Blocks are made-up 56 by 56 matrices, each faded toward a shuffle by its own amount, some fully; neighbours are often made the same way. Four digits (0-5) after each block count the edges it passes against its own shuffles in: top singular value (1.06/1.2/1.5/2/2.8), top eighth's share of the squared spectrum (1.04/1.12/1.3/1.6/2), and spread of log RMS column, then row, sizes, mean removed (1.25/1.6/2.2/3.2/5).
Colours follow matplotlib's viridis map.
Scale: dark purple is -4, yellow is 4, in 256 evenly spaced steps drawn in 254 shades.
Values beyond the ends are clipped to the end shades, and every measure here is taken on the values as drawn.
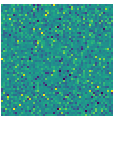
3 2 0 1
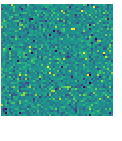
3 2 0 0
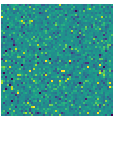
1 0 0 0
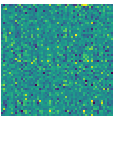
4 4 2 2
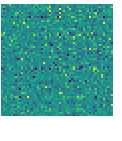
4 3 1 2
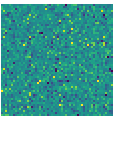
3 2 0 1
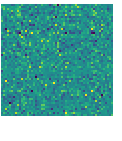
3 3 1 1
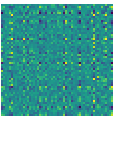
4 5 4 3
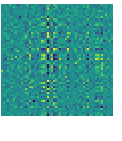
5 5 3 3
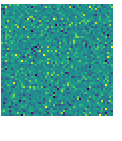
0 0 0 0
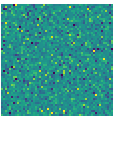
1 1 0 0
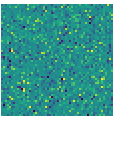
1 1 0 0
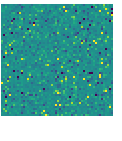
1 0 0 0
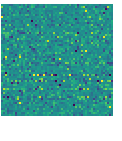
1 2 0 2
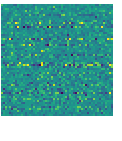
2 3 0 3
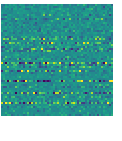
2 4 0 4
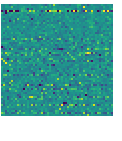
3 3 0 3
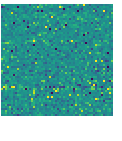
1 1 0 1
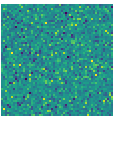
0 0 0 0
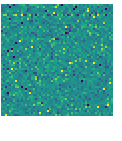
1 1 0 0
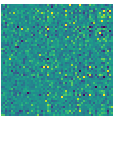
4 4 2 2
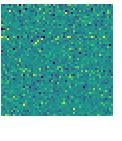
2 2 0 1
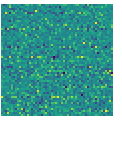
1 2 0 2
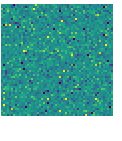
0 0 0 0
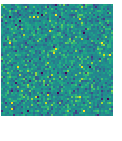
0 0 0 0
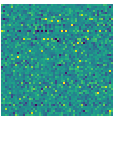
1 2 0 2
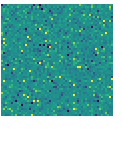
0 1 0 0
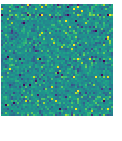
3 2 1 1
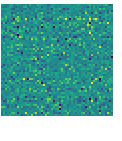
3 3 1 2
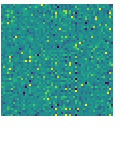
3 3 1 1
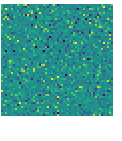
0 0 0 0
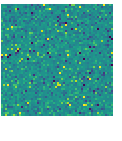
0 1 0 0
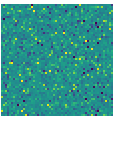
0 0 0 0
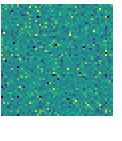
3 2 1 0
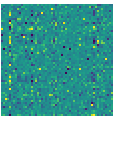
4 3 2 1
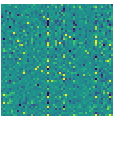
4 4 2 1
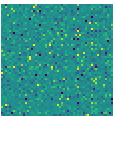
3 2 1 1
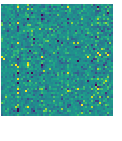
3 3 2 0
